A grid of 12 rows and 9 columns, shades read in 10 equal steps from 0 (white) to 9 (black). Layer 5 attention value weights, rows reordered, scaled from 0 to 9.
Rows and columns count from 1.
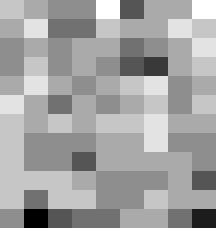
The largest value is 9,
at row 12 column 2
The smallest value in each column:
1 1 2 2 0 2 1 1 0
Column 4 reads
4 5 3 3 4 3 3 4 6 3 2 5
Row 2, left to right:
3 1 5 5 2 3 3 1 2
